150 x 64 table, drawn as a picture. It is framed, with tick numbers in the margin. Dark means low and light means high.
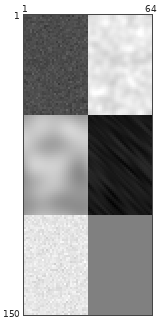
It is made of 3 by 2 panels. Panel 1,1: low, fine-grained, faint in contrast. Panel 1,2: very high, blotchy, faint in contrast. Panel 2,1: high, smooth. Panel 2,2: very low, slanting down to the right, faint in contrast. Panel 3,1: very high, fine-grained, faint in contrast. Panel 3,2: middling, flat.
